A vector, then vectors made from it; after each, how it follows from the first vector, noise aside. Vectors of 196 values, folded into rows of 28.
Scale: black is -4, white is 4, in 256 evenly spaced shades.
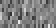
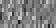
negated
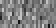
negated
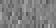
shrunk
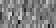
negated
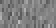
shrunk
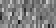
negated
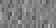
shrunk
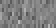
shrunk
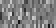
negated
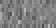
shrunk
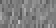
shrunk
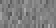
shrunk
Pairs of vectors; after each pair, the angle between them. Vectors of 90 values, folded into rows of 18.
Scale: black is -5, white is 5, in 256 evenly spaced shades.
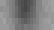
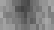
nearly parallel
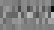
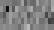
partly opposed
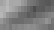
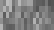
partly aligned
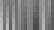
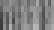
nearly opposite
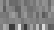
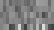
nearly parallel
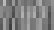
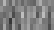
nearly parallel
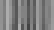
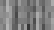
nearly parallel
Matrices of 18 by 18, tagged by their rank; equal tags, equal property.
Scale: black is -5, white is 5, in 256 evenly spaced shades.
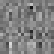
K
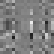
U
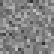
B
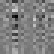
U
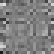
K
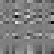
U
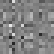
K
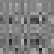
U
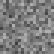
B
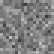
B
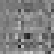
K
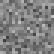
B
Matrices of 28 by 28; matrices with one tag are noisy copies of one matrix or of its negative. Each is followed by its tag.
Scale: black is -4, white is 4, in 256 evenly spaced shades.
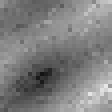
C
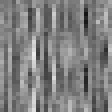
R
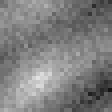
C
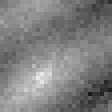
C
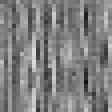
R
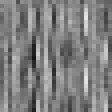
R
